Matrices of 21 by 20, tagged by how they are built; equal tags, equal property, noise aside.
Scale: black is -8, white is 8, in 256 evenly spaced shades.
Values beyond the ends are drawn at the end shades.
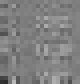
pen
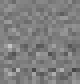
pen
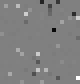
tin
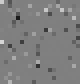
tin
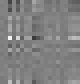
pen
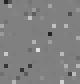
tin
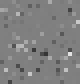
tin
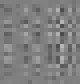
pen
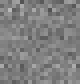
pen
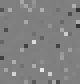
tin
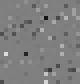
tin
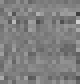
pen
